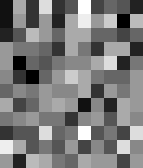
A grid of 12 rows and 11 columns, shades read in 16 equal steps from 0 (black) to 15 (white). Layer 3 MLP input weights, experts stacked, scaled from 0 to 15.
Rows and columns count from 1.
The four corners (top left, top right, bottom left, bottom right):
1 2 9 9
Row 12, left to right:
9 2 11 10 7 6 10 9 9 4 9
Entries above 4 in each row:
6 7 9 8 9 9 10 8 10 9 10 9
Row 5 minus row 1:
8 -10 3 -8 4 3 -7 6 7 -3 5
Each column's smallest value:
1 0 0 5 2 3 1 3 2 0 2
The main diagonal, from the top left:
1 9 11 6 7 12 10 8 5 4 8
